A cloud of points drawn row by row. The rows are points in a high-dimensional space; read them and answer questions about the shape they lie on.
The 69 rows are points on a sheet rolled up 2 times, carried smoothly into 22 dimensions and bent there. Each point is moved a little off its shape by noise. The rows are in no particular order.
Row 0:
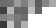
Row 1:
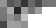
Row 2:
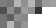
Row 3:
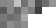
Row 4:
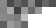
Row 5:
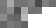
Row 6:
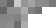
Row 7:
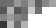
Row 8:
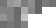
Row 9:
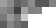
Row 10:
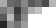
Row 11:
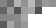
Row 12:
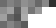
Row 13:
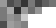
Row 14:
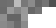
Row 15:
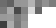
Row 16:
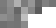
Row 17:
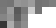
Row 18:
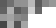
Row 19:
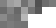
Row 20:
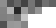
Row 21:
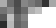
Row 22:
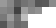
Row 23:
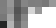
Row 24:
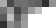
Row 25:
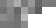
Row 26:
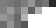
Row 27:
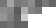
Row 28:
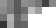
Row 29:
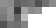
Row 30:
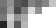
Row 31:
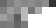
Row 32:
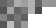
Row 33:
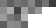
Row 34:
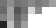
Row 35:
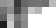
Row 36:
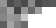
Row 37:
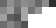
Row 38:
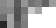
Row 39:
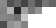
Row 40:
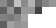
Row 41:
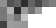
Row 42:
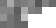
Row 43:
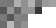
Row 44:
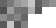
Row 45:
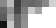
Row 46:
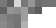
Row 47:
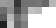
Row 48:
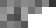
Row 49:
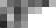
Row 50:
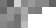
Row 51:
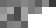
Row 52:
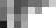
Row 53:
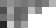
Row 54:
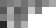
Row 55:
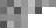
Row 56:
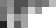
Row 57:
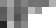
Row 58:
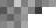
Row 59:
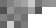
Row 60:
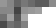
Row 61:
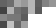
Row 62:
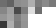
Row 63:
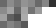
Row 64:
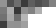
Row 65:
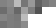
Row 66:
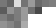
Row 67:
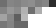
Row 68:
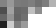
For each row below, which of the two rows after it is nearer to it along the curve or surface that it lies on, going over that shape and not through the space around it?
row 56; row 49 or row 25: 49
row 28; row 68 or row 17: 68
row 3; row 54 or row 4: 54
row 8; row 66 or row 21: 66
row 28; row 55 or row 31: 55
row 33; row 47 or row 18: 47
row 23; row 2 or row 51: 2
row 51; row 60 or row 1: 1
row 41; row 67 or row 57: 67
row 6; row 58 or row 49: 58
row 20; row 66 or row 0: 66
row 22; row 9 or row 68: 9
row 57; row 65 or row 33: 65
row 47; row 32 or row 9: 32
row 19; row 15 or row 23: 15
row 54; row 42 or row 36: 42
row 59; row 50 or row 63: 50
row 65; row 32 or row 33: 32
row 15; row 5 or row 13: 5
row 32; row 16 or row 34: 34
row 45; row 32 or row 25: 32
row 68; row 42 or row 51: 42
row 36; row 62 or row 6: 6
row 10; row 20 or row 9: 20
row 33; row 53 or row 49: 49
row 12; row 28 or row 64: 64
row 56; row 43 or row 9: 43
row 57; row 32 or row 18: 18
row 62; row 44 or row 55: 55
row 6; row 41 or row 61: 61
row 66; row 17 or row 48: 48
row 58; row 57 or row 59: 59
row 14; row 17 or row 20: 20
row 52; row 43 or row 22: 43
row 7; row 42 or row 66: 66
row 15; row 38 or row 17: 17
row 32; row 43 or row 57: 43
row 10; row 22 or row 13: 13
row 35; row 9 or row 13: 13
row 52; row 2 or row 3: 2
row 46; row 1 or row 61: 61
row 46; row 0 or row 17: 0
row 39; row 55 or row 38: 38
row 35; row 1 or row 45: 45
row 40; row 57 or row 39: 57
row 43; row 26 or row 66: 66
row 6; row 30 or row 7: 7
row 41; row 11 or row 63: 63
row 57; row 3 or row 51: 3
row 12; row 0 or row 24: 24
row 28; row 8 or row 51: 8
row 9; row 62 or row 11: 11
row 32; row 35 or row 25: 25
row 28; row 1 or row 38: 38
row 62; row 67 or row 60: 60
